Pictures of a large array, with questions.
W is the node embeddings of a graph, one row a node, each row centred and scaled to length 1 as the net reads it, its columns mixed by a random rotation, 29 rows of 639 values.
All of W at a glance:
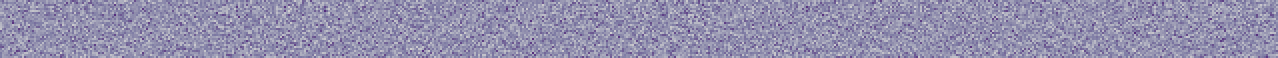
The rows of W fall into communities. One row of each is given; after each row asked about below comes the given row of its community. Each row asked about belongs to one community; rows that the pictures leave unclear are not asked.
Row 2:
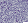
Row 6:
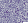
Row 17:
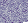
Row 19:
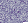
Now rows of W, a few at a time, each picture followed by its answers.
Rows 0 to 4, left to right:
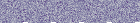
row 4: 6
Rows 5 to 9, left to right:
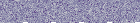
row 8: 17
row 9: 2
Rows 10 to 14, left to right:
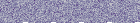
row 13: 6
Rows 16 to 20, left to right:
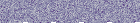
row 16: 2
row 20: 6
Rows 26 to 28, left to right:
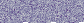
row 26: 19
